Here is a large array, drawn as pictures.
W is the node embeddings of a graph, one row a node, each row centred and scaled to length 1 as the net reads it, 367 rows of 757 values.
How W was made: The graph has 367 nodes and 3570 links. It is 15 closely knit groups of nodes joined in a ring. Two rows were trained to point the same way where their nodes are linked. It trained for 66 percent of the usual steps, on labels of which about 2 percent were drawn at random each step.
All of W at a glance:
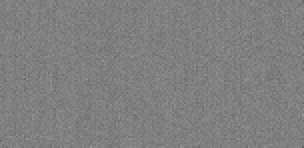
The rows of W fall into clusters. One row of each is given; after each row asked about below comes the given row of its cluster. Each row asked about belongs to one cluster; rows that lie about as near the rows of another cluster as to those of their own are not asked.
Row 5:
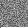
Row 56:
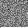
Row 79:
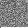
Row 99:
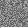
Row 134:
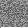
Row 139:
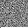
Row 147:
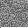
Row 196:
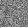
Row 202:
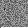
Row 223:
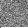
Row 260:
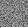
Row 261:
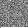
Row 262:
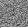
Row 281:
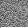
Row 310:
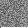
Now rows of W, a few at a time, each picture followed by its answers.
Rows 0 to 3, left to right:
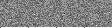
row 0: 139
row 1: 79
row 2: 99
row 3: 147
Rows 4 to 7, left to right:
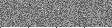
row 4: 262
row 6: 260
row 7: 261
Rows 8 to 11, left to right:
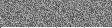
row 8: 202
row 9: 196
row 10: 196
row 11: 196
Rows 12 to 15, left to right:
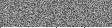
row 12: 261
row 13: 260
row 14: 202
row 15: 5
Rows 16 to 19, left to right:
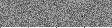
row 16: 56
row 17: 281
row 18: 147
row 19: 310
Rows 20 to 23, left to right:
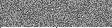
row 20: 261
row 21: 262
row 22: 147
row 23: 99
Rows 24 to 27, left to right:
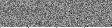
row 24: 134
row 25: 134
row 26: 56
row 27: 56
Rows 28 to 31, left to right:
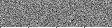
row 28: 202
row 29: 262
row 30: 262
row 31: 261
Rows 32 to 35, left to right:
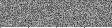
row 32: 56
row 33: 223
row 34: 261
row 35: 139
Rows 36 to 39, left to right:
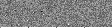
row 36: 134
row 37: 223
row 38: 202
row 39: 139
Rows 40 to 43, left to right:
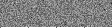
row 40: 5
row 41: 134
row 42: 202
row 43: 261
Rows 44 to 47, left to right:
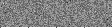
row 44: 223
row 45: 202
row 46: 56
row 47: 99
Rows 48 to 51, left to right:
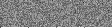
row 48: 261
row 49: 147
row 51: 262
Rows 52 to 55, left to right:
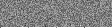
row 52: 5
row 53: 281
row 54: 196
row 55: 79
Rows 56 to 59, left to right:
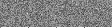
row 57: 202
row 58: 134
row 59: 147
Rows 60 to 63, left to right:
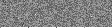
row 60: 56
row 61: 223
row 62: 310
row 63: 196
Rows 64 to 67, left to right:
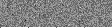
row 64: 56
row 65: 139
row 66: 260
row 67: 56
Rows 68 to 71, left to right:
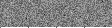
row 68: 139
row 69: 147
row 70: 310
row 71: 223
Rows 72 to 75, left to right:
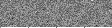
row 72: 281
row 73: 202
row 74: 223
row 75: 223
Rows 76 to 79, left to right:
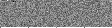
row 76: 79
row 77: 56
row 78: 262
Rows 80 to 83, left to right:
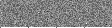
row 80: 134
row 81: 310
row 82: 5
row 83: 202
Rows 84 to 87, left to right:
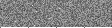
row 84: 134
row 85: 139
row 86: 139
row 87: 5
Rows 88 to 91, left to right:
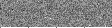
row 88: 134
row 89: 223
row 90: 134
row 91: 262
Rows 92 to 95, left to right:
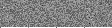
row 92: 147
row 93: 281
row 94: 147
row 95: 139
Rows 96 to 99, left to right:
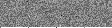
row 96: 79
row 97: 147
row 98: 134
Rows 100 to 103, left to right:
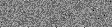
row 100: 260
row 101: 260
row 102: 223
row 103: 139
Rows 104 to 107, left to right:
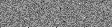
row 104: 281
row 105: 262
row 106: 202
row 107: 281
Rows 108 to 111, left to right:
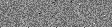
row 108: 310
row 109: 310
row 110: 202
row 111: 139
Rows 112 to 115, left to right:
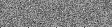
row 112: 5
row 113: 147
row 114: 310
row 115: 223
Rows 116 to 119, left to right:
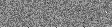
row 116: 99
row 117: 139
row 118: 134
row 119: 223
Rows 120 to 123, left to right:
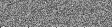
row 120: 56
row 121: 223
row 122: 134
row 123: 196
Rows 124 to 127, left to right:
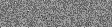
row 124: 310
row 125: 196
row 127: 196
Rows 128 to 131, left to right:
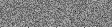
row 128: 262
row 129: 310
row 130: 56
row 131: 5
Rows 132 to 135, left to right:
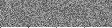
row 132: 99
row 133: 261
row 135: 139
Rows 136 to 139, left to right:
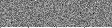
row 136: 139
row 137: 79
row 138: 260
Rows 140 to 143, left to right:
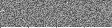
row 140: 5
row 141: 79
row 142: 281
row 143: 281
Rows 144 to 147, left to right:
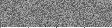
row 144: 281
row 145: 134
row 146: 261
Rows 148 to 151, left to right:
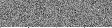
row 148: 262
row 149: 202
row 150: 196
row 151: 56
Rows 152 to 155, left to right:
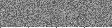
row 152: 5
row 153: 260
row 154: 261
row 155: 139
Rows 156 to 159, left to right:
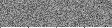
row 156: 5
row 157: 310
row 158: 260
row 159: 223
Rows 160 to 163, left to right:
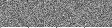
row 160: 99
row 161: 79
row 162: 223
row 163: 139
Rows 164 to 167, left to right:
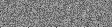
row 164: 79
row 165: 139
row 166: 56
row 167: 196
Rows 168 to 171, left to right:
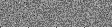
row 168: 310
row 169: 147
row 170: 79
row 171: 139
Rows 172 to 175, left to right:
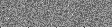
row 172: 79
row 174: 260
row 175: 310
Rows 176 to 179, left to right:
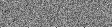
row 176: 196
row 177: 99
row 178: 139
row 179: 202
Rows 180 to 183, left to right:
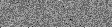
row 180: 223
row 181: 202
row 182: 196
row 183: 99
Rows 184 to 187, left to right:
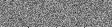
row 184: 99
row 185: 79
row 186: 56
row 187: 261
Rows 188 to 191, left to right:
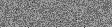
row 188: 196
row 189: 147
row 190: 281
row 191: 223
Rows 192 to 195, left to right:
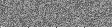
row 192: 99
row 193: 56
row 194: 223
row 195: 79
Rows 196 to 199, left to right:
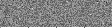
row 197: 202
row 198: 79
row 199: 79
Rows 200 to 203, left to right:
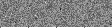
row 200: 310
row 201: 223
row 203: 223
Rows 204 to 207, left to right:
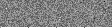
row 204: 196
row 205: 202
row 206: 310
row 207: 261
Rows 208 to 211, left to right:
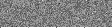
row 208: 147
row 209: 56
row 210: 223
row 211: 99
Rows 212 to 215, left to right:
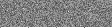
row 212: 262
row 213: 196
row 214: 196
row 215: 147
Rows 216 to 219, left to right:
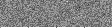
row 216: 99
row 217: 281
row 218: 223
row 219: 79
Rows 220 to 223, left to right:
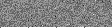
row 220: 147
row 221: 5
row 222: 223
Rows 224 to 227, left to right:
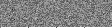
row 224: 281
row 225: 79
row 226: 202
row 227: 56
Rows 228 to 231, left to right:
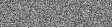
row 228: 281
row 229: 139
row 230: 260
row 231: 196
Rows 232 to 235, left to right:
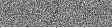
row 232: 134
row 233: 260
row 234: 5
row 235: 134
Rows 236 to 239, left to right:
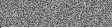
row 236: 261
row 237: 281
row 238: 262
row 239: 56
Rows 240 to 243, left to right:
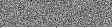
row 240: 5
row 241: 56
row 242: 79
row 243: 310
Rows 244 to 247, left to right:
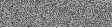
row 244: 139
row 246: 134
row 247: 147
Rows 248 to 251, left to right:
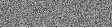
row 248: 310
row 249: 196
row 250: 260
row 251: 139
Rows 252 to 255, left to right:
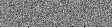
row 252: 260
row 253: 79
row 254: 147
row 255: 5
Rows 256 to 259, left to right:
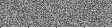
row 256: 261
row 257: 202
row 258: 5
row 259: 310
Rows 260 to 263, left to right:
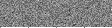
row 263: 79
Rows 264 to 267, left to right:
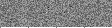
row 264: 310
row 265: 310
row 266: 260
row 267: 262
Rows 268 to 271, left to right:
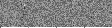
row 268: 261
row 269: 196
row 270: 79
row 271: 202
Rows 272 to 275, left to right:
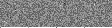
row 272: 262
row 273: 262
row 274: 56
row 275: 56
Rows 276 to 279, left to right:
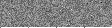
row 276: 139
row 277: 99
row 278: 223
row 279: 223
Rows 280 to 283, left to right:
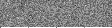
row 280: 223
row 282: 139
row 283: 260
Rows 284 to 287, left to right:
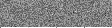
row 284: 147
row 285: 262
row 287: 79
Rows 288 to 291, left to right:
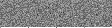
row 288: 262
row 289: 147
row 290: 5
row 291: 262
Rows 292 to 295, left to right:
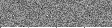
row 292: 223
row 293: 262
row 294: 281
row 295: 134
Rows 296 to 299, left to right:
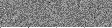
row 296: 262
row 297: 202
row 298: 99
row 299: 262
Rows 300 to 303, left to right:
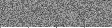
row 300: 99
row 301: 134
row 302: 261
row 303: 281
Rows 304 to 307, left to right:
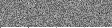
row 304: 5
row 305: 56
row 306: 196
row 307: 56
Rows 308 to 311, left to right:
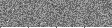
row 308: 260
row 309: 260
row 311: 223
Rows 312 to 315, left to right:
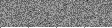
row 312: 139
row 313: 281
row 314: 56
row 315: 56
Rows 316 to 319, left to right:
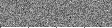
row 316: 56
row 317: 5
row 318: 134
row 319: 5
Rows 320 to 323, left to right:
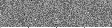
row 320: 99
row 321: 79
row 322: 202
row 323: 134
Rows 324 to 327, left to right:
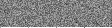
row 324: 196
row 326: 99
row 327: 5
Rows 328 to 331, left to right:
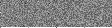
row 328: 260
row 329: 196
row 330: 202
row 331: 262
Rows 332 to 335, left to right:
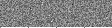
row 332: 260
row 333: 99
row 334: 139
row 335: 139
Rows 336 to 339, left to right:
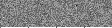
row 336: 5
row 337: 134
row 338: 56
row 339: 223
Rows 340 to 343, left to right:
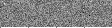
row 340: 147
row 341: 56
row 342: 79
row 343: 134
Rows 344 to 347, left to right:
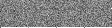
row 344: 147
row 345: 196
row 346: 196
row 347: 5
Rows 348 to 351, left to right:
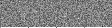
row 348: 281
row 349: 139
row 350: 139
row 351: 261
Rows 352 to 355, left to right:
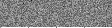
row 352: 56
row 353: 56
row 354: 79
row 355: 260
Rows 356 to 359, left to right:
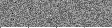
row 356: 310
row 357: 99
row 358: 223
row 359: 281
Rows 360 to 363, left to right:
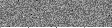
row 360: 262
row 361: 139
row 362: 134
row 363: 260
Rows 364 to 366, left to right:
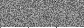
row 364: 5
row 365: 139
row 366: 261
